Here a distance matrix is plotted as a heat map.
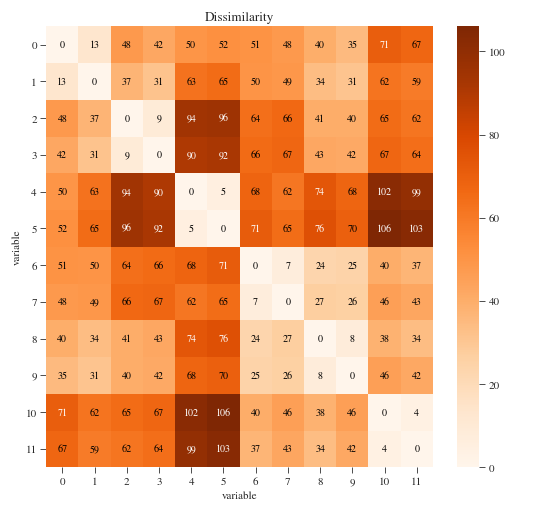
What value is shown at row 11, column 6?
37
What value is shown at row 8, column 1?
34
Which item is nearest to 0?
1
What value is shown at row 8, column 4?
74
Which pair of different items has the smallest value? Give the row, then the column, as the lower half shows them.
11, 10
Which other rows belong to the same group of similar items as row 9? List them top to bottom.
8
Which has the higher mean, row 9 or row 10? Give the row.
10
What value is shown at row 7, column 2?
66
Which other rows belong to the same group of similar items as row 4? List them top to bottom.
5
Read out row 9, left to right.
35 31 40 42 68 70 25 26 8 0 46 42
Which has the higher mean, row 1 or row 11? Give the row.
11
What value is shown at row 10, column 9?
46
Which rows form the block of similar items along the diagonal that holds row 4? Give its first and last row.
4 to 5
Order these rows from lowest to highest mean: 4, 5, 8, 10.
8, 10, 4, 5
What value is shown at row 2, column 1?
37
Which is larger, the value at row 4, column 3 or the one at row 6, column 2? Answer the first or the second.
the first
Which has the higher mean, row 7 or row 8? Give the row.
7
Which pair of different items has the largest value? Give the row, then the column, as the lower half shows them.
10, 5
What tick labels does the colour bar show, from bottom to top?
0, 20, 40, 60, 80, 100
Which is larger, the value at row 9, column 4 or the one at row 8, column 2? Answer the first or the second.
the first
